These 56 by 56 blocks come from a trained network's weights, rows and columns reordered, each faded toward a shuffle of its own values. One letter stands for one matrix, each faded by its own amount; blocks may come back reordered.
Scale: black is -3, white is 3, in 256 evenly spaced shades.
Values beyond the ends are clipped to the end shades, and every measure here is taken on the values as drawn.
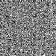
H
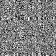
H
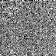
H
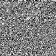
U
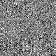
H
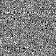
U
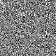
U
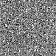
H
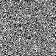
U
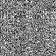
H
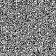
H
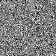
U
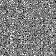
H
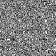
U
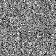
H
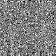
H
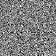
U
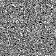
U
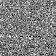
U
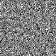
U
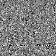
U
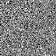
U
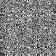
H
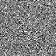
U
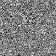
U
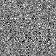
U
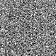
H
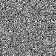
U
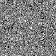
U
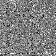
H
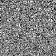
U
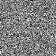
U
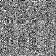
H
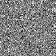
U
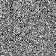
H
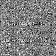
H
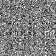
H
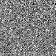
U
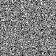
U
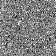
H
